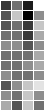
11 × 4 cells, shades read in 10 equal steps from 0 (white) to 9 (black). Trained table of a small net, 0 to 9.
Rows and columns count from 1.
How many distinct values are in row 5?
2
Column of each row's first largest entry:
3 3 3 3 3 1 1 2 1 2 2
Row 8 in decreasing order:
5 5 4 4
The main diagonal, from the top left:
7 2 7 3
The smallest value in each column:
3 2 2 0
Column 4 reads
0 4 2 3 4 3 3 4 1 4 5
